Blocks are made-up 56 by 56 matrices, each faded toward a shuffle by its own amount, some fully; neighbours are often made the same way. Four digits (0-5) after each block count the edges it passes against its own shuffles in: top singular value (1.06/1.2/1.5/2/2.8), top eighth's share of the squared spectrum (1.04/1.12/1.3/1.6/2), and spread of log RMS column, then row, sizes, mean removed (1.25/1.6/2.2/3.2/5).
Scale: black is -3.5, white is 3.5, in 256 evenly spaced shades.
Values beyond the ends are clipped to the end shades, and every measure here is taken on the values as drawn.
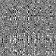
4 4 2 2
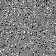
0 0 0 0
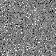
2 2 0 0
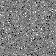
2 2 0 0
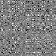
4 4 2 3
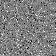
2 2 0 0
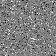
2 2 0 0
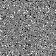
2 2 0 1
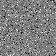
1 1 0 0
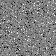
0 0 0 0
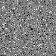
3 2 0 0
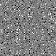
4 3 2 0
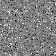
2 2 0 0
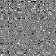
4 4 2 2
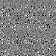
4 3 1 2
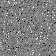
1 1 0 0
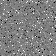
0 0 0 0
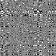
4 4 2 2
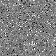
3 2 0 0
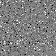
2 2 0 1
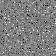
3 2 0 1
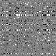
4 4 2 3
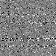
2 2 0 3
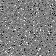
0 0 0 0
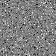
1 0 0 0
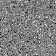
0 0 0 0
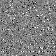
1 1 0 2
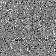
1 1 0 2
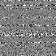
2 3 0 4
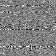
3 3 0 3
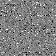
1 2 0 1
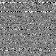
2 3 0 3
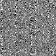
1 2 3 0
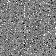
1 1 0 0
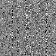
2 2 3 0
